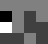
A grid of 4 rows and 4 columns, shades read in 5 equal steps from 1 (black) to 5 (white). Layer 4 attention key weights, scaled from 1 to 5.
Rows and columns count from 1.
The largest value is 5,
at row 3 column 1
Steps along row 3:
down down same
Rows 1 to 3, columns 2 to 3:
3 3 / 3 2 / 3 2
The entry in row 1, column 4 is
3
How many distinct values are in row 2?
3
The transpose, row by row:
3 1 5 2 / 3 3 3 2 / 3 2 2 3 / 3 3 2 2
